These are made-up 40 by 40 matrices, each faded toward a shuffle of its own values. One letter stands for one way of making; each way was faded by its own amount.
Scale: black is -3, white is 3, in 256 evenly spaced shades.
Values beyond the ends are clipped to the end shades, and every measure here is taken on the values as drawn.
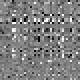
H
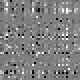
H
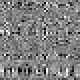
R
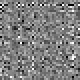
R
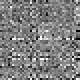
R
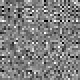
R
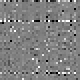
H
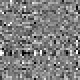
R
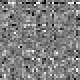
R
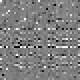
H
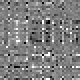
H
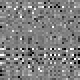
H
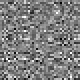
R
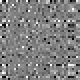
H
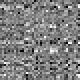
R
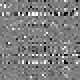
H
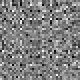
R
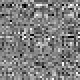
R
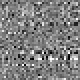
R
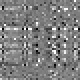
H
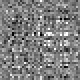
R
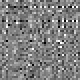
R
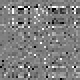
H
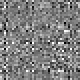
R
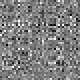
R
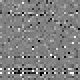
H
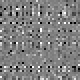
H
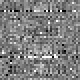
R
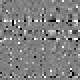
H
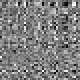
R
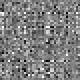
R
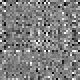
R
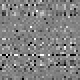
H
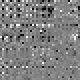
H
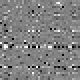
H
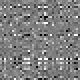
H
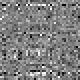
R
